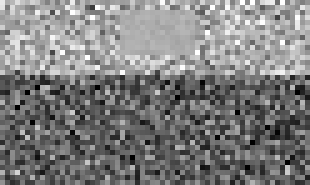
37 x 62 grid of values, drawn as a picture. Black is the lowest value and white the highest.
Stripes: none. Calmest part: top middle. Seam: horizontal, 40% of the way down, the top part higher. Odd patch: calmer, in the top middle.
